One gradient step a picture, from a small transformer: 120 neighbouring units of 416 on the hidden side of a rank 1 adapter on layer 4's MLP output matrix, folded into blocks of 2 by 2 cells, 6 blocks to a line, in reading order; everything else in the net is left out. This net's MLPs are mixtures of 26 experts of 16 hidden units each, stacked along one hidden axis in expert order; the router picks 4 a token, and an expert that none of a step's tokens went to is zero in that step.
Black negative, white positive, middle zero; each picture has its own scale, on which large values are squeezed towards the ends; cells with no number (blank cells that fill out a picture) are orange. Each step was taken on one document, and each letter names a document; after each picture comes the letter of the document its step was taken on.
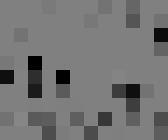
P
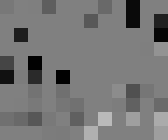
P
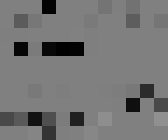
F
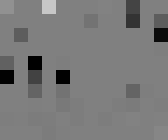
P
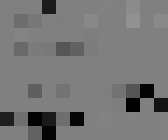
F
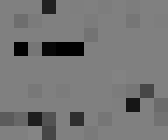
F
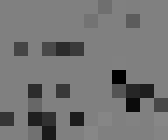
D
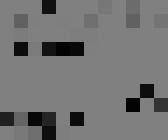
F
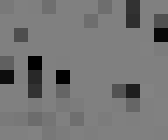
P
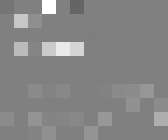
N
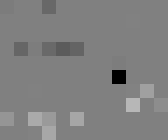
D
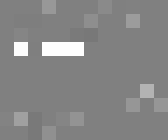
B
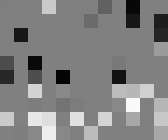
P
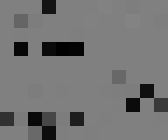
F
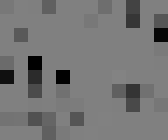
P
